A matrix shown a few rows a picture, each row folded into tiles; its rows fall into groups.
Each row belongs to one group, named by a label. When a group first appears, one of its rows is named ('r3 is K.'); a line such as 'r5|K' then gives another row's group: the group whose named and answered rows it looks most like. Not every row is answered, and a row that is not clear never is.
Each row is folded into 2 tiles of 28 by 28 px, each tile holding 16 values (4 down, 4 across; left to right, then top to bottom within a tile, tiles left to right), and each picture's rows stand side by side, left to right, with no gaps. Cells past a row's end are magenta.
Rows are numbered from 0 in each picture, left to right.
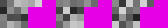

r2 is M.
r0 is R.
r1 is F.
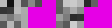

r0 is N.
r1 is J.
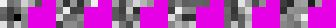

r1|F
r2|M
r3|J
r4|N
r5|N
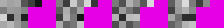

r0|J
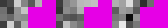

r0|N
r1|R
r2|J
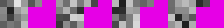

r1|F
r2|N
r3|J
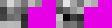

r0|R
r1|R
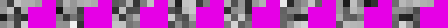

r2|F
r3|N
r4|F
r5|M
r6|N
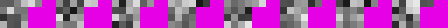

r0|M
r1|F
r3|J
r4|M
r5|N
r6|N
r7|N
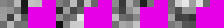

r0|F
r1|F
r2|N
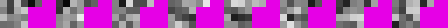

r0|N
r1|N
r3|R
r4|R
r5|J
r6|N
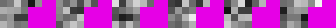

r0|J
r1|F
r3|N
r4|F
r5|R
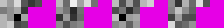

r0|J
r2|F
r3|M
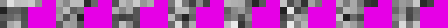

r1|J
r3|J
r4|J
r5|F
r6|J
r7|J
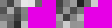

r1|F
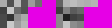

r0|F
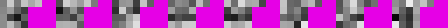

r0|R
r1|R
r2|F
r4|M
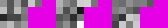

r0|M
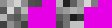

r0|J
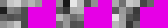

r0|R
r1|N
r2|J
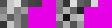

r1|F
